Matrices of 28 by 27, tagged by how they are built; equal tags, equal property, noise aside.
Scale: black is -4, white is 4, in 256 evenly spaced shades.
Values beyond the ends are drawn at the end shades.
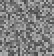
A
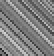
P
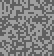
A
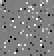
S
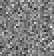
A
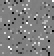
S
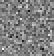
A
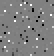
S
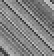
P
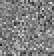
A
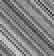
P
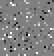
S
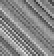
P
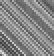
P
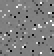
S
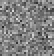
A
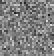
A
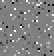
S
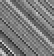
P
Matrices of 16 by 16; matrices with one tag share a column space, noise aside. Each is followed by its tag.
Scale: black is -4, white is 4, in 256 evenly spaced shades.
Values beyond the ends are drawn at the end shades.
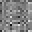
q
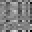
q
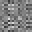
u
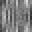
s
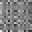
q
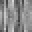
s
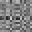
u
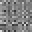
q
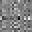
u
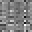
q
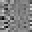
u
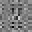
u
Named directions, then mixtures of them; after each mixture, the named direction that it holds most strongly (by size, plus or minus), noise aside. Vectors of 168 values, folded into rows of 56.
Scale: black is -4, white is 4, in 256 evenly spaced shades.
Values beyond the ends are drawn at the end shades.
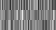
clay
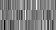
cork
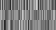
clay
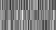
clay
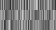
clay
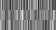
clay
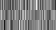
cork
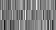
cork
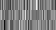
cork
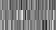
clay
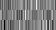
cork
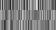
clay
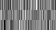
cork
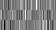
cork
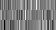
cork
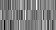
cork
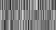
clay
